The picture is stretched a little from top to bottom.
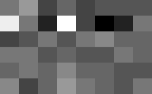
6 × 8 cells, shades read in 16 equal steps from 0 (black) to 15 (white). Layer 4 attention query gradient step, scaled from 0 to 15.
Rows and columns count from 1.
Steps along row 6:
down up up down down down up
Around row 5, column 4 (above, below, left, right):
6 9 6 6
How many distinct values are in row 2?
6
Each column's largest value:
14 9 7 15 7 8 7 7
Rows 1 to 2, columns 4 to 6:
6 4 5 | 15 4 0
